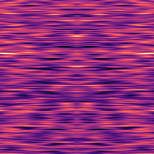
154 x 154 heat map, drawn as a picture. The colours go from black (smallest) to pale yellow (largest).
Mirror symmetry: left to right. Grain: streaks across. Slope: none.
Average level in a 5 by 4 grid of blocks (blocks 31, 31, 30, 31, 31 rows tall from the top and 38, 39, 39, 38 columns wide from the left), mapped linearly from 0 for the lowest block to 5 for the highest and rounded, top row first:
4 3 3 4
5 2 2 5
2 1 1 2
2 0 0 2
3 1 1 3
